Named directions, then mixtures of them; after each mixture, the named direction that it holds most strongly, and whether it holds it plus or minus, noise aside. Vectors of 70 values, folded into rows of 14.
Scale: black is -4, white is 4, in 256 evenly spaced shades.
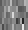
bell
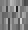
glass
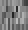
glass, plus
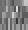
glass, minus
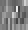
glass, minus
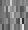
bell, plus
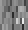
bell, minus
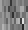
bell, minus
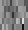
bell, minus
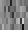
bell, minus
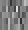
glass, minus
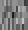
bell, minus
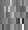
bell, plus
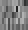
glass, plus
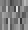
glass, minus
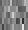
bell, plus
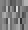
glass, minus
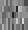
bell, minus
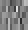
glass, minus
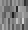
bell, minus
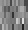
bell, minus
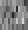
bell, minus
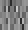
glass, minus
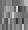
bell, plus
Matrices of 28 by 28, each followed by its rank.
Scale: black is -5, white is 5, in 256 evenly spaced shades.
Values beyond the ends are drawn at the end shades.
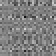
three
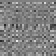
three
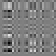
one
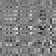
three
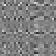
three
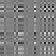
one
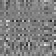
three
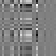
one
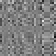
three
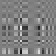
one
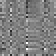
three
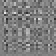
three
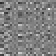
three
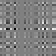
one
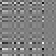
one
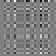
one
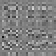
three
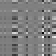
one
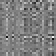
three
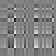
one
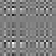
one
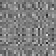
three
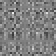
three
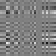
one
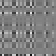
one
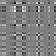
one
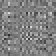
three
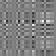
one
